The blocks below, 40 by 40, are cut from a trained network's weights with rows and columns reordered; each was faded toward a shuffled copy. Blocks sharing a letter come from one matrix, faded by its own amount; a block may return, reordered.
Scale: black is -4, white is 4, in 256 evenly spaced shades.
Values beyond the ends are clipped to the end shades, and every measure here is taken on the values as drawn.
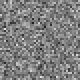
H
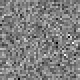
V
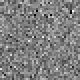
V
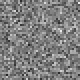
H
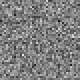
H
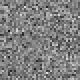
H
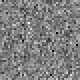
V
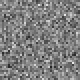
H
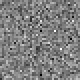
V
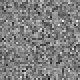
H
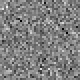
V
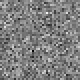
H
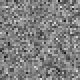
H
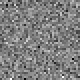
V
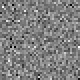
V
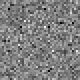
V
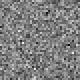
H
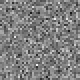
H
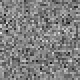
V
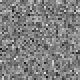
V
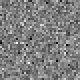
V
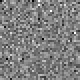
V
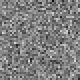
H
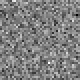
H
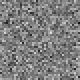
H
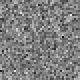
H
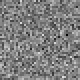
H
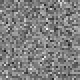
H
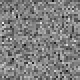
V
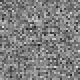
H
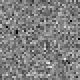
V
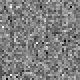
V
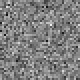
V
